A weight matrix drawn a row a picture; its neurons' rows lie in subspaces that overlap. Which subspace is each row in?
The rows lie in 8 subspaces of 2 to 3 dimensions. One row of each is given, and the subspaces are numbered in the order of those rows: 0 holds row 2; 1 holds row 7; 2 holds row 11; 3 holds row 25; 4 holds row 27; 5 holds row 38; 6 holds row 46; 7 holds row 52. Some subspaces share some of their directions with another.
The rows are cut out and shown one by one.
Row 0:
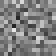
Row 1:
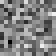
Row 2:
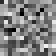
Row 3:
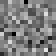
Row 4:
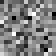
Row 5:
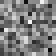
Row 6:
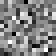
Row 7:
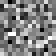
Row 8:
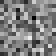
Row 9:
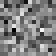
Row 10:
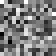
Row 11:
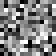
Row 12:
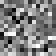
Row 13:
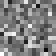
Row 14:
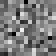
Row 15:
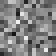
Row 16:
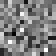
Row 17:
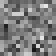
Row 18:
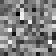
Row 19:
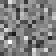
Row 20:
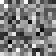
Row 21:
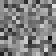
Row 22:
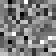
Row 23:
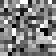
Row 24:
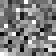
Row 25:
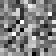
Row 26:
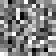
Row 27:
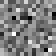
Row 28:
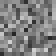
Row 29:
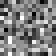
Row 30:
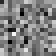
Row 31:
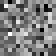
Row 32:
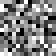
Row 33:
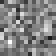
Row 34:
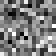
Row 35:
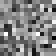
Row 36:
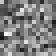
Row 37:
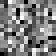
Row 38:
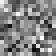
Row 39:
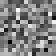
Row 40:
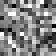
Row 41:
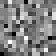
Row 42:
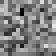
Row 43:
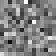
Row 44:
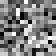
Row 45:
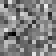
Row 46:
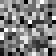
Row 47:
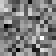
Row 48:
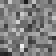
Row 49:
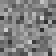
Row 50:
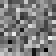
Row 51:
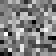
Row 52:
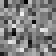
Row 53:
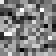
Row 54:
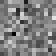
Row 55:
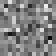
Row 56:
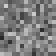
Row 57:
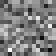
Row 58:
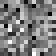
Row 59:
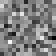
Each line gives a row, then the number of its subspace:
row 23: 7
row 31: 1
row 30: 0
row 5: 6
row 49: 6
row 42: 0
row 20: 7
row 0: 7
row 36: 0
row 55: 1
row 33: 4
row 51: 5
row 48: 5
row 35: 5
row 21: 2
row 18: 2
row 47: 5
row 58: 3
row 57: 5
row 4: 4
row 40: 3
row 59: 5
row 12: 0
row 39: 7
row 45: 1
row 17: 5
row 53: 0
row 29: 6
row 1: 4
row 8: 7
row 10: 4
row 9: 7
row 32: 1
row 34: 3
